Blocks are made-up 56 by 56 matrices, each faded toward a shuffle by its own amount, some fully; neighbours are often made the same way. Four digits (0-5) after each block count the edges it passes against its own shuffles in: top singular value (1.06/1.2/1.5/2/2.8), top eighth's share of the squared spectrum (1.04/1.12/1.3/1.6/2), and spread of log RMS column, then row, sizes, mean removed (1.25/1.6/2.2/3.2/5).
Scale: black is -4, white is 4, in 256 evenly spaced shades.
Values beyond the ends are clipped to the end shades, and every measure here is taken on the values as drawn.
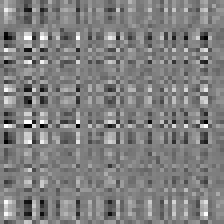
5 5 4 4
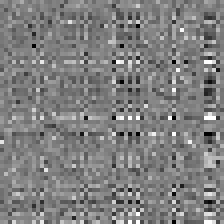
5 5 3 3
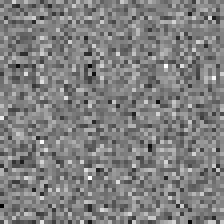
4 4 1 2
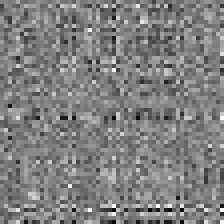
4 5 3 3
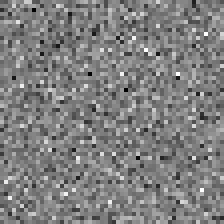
0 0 0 0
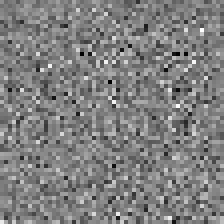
3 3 2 1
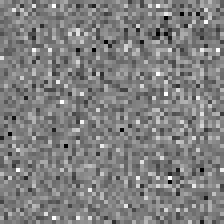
3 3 1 1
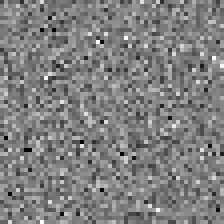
2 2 0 0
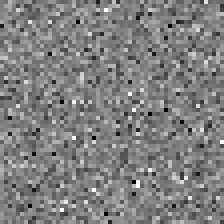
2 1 0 0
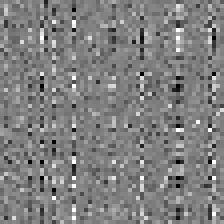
4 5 3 2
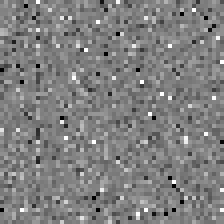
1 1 0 0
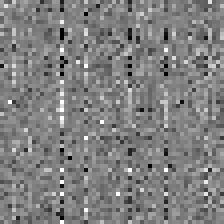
4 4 3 2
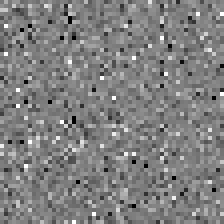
2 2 1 0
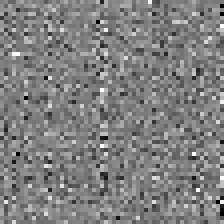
4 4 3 1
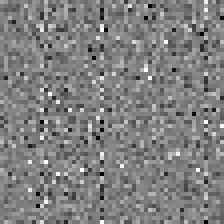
4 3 2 1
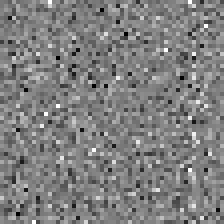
3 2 1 0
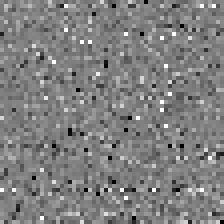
2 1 0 1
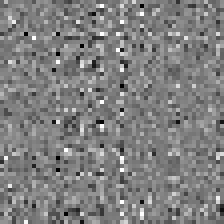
3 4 3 2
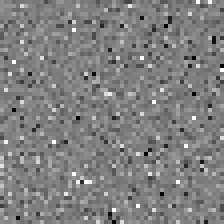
0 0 0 0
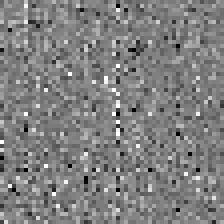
3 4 2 1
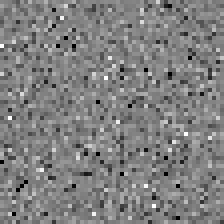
1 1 0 0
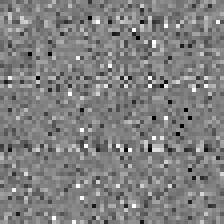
4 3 1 2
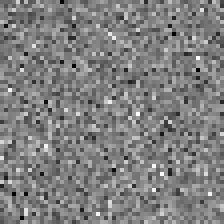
0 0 0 0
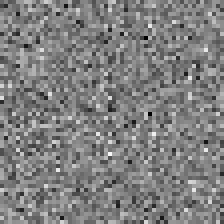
1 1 1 0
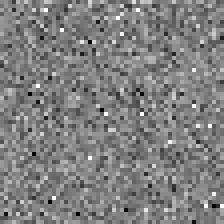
0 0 0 0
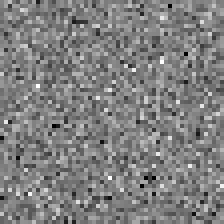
0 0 0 0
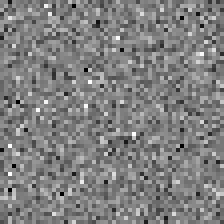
0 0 0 0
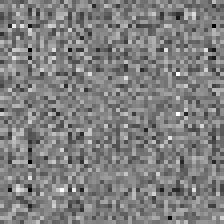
4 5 2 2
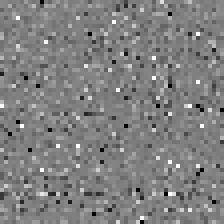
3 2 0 0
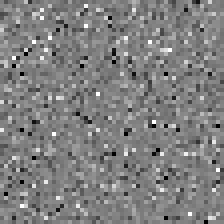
1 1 0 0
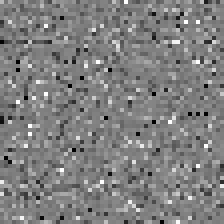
3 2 0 1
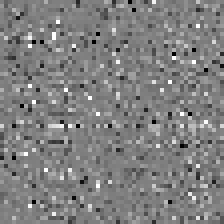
3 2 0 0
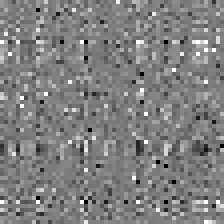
4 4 2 2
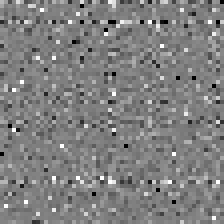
4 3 1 1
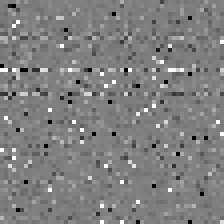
3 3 1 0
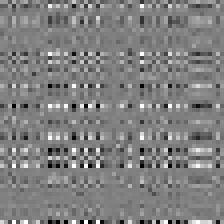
5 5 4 4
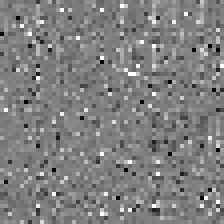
3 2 1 0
